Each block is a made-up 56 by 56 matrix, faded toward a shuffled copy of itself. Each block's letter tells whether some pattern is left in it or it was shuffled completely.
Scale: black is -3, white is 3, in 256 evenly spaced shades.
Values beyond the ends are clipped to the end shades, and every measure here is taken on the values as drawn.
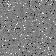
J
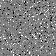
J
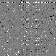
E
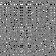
E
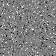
J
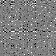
E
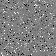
J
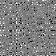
E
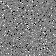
J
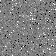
J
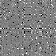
E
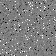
J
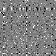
E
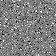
J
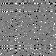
E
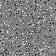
J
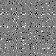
E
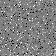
J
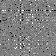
E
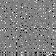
E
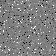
J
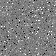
J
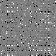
E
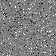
J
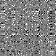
E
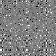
E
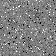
J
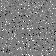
J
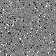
J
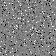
J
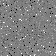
J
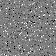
J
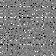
E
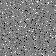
J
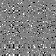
E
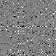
E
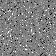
J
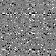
E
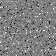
J
